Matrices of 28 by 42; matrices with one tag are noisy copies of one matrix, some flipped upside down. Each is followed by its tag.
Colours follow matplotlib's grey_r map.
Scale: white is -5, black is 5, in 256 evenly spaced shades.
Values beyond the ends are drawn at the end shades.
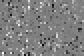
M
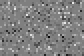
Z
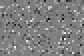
Z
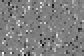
M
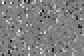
M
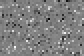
Z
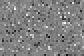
Z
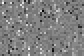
M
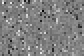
M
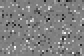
Z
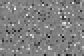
Z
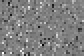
M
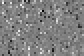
M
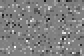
Z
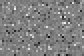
Z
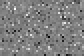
Z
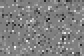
Z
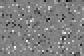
Z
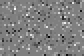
Z
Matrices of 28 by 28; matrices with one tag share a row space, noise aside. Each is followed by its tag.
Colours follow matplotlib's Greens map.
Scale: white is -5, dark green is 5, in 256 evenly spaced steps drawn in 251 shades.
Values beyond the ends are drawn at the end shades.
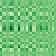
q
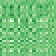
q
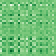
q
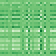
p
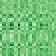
q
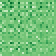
q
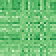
p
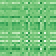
p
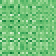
q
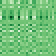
q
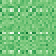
q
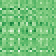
q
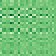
q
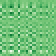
q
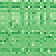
p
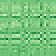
p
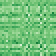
p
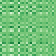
q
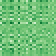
q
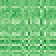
p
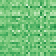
p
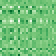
q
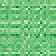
p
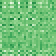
q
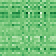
p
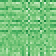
p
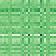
p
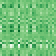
q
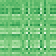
p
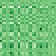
q
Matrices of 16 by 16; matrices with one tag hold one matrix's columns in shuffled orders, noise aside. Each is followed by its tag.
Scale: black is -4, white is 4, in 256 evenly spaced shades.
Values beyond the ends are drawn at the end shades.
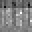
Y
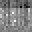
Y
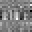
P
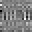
P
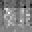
Y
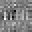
P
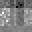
Y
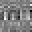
P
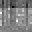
Y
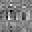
P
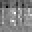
Y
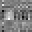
P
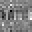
P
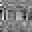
P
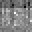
Y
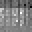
Y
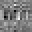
P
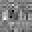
P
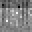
Y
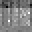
Y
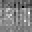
Y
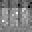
Y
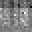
Y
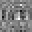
P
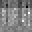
Y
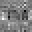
P
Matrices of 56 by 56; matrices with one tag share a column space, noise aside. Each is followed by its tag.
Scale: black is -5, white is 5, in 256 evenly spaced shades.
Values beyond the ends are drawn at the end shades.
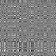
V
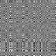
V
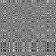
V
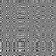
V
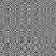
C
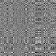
C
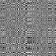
C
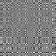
C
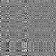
V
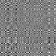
C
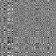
C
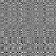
C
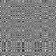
V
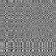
V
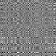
C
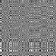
V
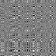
V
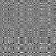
C
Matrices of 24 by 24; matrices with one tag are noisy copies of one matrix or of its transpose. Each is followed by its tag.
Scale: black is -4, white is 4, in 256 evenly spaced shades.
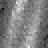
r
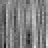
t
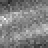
r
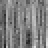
t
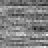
t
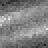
r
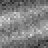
r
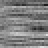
t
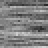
t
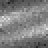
r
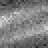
r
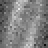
r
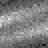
r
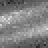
r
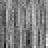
t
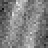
r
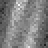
r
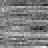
t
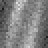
r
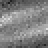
r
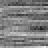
t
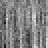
t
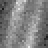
r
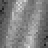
r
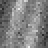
r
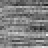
t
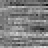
t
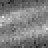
r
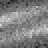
r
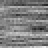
t
